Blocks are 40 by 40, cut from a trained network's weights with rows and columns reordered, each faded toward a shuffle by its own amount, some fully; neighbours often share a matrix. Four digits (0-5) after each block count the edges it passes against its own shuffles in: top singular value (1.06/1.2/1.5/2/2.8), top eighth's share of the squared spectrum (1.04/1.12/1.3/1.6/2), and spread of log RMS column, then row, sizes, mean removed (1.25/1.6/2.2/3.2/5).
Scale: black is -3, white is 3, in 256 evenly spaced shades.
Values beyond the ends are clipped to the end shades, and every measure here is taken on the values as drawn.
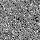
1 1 0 0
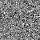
0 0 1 0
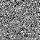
2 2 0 1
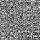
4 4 2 2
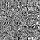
3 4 2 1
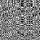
4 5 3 2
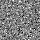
1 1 0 0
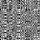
4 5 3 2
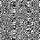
4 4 3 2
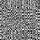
4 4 3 1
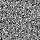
0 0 0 0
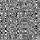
3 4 2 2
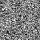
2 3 0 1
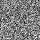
1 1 0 0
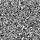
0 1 0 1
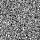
0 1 0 0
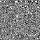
2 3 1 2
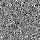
2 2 0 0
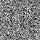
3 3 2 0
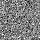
0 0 0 0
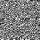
3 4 0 2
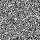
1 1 0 0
